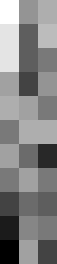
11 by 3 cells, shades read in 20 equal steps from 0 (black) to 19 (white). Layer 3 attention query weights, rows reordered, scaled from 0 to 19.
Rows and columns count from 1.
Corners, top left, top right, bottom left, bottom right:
19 13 0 5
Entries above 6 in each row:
3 3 3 2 3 3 2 3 2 2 1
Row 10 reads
2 10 9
